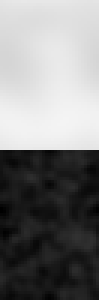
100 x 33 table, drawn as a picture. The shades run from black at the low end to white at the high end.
It is made of 2 by 1 panels. Panel 1,1: very high, smooth, faint in contrast. Panel 2,1: very low, blotchy, faint in contrast.
